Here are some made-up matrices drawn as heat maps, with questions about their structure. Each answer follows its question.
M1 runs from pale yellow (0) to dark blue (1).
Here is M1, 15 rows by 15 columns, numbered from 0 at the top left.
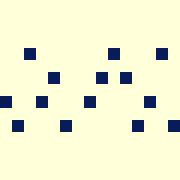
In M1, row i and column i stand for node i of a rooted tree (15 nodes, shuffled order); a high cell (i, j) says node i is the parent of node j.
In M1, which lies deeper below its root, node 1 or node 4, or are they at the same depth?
node 1
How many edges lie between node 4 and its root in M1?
1
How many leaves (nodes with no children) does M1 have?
11
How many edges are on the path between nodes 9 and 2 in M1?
2
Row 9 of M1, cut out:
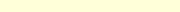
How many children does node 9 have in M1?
0
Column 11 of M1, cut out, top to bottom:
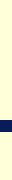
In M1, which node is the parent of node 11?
10
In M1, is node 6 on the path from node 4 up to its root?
yes
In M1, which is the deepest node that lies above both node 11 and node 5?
10
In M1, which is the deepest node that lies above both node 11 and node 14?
10
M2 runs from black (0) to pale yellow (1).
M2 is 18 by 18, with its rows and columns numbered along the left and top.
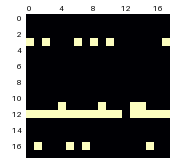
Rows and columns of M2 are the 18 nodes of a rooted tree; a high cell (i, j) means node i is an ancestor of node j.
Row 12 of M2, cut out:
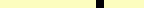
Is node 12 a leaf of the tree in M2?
no
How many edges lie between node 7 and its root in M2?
2
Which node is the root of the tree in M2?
12
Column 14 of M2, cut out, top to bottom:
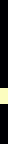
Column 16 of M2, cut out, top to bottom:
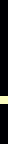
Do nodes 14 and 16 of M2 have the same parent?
no
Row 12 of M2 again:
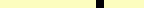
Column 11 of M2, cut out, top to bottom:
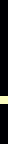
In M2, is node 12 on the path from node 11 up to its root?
yes
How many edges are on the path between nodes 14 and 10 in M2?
4
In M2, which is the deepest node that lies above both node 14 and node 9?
11
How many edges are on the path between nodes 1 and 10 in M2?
4
